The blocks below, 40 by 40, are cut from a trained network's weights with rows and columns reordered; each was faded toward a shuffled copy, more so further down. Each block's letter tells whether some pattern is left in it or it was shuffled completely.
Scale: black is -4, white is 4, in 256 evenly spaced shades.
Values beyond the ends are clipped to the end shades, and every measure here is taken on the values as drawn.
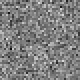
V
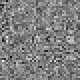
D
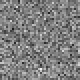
V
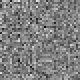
D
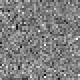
V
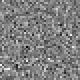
D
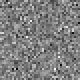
V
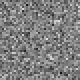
V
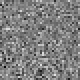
D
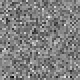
D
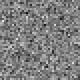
V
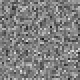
D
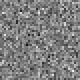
V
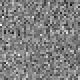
D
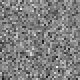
V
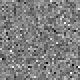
V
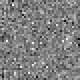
V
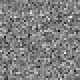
V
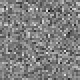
D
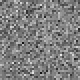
V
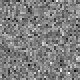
D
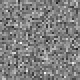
V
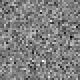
V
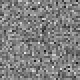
V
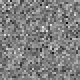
D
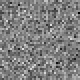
V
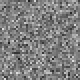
V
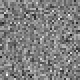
D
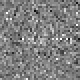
D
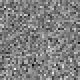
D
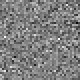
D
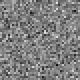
D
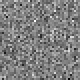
D
